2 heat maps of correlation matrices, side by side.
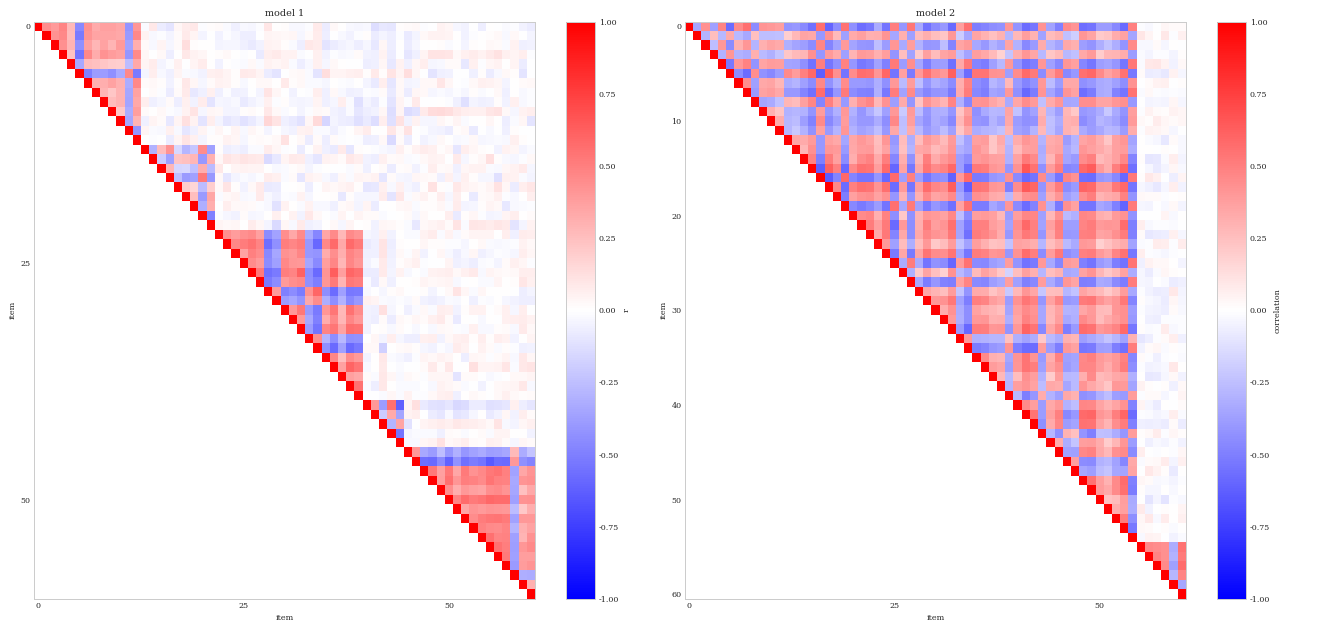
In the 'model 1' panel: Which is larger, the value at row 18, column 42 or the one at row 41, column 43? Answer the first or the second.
the second
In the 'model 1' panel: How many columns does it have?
61
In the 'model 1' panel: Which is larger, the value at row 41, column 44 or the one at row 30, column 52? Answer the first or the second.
the second
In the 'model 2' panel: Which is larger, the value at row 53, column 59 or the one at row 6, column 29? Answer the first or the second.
the first
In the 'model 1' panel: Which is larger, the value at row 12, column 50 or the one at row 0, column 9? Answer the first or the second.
the second
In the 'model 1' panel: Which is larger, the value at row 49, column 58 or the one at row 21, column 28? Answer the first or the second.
the second
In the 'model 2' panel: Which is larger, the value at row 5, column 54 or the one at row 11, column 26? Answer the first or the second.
the second
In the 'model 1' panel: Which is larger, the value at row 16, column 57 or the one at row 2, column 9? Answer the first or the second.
the second
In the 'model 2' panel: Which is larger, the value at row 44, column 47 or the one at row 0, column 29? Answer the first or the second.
the first
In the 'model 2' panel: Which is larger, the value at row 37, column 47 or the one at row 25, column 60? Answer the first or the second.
the second
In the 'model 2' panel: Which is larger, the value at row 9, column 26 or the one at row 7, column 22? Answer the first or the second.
the first
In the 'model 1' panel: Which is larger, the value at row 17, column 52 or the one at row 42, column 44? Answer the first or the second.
the second
